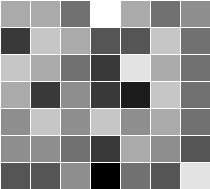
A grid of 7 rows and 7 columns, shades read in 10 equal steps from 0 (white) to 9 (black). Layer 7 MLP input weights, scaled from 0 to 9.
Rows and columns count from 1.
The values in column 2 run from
2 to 7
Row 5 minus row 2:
-3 0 1 -4 -2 1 0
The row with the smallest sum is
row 1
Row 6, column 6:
4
